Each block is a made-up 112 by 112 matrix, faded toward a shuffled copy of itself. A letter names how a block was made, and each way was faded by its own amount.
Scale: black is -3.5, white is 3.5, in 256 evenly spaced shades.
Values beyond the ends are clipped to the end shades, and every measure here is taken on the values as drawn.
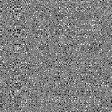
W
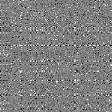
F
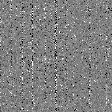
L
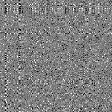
W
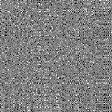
W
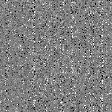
L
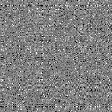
W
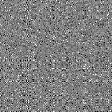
W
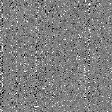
L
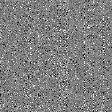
L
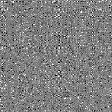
W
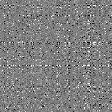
F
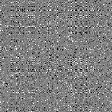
F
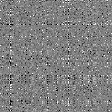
F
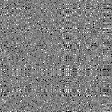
F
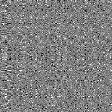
W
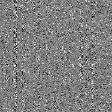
L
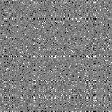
F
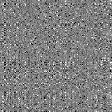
W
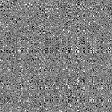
W
